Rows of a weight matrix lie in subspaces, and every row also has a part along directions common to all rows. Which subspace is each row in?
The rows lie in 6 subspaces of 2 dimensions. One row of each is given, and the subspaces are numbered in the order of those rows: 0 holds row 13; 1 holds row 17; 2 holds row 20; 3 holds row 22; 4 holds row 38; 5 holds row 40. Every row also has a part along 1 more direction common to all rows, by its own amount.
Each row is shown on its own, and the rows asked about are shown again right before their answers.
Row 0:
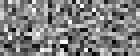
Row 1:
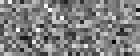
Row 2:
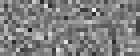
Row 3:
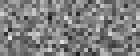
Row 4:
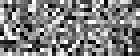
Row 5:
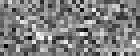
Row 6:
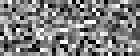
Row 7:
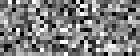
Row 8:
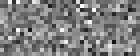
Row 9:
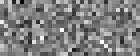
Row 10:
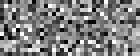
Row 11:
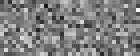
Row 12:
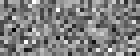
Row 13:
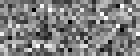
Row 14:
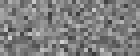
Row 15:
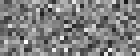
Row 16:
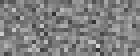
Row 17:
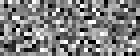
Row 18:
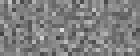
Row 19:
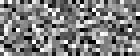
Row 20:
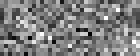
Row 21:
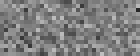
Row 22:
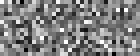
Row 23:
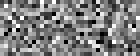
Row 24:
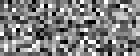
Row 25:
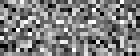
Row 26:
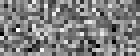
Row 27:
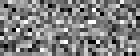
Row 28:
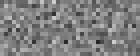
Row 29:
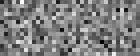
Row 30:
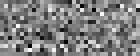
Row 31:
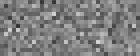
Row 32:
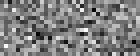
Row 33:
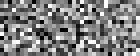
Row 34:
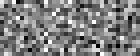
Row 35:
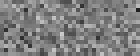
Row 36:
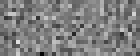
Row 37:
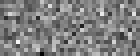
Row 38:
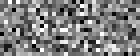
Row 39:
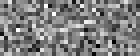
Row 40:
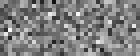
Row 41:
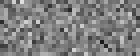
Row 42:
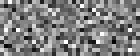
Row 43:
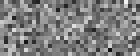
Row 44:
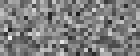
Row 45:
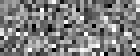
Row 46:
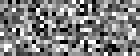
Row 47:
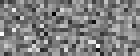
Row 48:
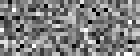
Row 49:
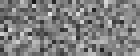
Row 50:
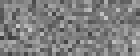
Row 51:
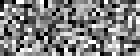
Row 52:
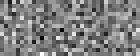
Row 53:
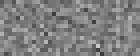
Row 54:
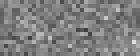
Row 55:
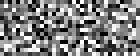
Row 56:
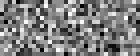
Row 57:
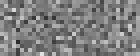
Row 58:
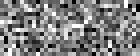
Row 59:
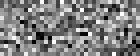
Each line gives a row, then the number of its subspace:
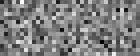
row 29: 3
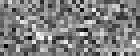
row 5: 2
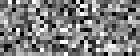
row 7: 4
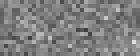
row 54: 2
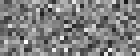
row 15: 1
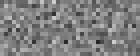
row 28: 5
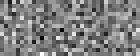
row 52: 3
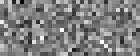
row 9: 3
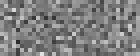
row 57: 3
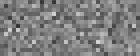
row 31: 5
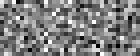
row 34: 4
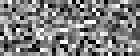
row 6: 1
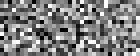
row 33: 5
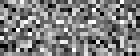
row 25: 3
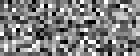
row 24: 0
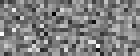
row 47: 4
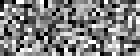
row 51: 4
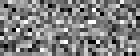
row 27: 3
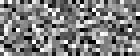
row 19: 0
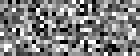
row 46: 4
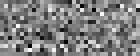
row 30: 0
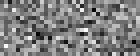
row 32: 2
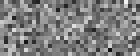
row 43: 1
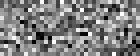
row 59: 2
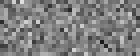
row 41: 3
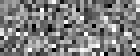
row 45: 1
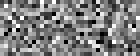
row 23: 5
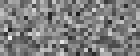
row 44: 5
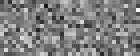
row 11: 0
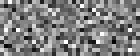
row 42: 0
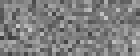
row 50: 2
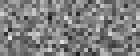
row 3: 5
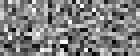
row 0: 5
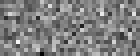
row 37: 3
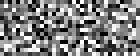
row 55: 4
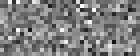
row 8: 4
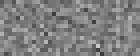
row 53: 4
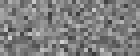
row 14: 5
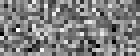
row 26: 1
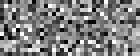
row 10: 2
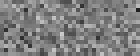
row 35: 0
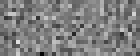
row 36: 3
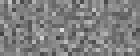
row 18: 3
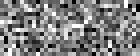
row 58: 1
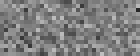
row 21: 0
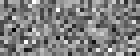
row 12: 1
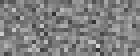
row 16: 4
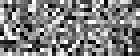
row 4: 2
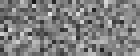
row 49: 5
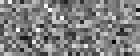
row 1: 0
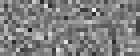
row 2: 4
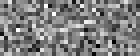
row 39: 1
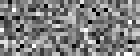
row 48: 2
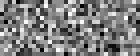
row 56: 4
